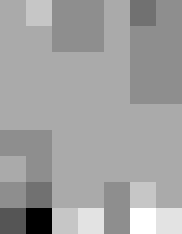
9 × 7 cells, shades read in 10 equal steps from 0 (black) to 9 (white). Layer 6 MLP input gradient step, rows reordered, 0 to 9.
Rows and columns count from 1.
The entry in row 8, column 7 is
6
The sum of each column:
49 45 53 54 52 53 52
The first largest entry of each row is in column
2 1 1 1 1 3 1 6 6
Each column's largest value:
6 7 7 8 6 9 8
